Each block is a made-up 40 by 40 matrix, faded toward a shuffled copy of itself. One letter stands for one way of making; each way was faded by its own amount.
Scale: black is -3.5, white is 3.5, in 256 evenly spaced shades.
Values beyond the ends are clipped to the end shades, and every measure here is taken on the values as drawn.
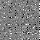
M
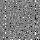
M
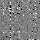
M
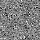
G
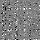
M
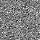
G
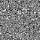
G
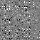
M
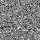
G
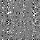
M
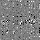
M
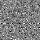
G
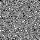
G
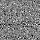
G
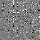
M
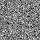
G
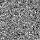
G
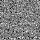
G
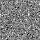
G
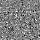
G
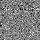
G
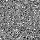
G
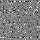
M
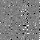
M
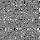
M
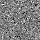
G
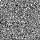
G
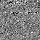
G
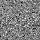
G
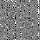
M
